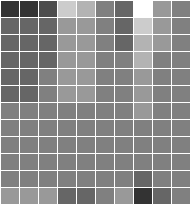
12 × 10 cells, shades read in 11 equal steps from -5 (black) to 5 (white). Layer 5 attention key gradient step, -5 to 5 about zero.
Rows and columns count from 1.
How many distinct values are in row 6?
3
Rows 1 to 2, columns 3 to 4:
-2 3 / -1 1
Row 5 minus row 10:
-1 -1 0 1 1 0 0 1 0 0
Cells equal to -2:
1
